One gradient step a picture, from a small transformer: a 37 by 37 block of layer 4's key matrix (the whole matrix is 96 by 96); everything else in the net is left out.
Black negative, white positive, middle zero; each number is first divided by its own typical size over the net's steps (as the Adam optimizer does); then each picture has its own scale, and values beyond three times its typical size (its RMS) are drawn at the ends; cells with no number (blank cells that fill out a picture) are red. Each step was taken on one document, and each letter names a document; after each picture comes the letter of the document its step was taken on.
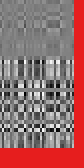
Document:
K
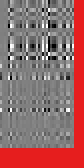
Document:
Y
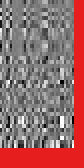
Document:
K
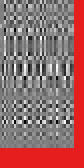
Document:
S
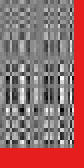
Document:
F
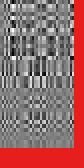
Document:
S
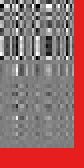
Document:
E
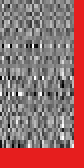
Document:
K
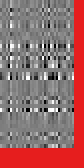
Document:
Y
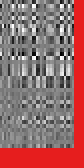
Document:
S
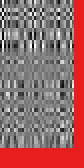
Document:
K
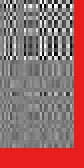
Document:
S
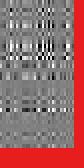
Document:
Y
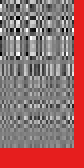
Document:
E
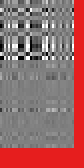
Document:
Y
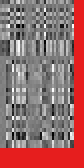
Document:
F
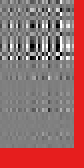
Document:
Y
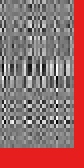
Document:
S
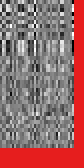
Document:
F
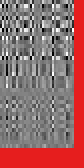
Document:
E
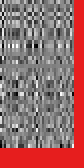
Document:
K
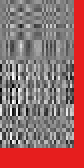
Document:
F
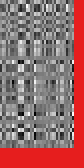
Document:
F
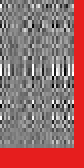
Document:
E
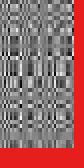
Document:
S
